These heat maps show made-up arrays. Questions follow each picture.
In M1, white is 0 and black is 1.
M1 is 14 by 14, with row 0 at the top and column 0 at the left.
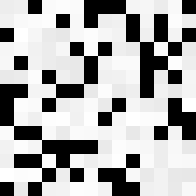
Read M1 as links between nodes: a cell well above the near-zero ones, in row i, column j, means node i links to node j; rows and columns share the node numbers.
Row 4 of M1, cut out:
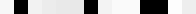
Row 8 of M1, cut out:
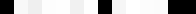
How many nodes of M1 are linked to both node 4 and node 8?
0
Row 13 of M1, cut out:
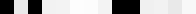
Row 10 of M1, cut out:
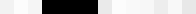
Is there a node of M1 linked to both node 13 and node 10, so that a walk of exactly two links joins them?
no
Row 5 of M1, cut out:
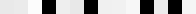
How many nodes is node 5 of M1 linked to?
4
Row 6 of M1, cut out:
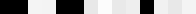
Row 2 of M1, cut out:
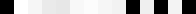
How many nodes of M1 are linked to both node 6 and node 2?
1
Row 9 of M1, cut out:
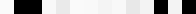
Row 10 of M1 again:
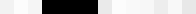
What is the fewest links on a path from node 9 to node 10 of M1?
3
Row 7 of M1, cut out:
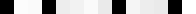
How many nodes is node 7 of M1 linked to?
4
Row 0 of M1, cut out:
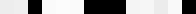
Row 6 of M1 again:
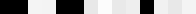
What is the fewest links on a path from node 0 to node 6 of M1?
1
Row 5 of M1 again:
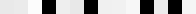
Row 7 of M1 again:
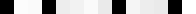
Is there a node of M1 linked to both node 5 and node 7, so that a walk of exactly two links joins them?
yes
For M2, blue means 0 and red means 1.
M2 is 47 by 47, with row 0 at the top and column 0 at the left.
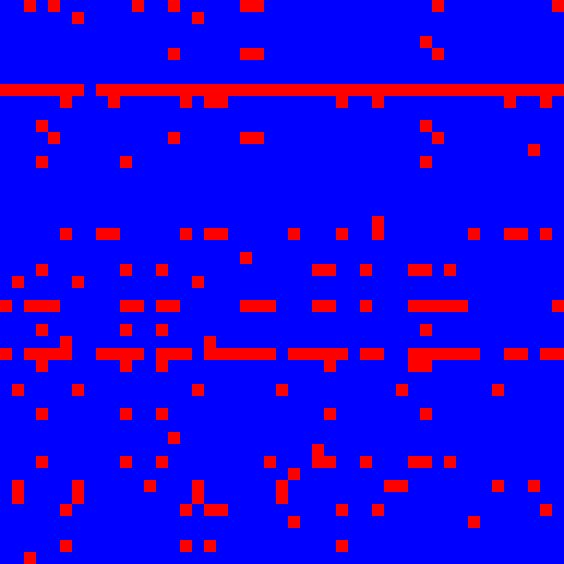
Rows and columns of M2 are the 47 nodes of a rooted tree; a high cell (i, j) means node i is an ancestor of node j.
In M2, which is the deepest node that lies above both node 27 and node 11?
25
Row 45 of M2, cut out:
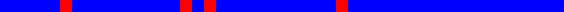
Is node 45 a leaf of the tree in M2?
no
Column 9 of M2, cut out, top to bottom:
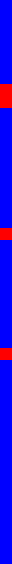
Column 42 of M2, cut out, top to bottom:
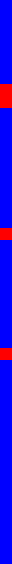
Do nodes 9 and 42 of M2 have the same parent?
yes
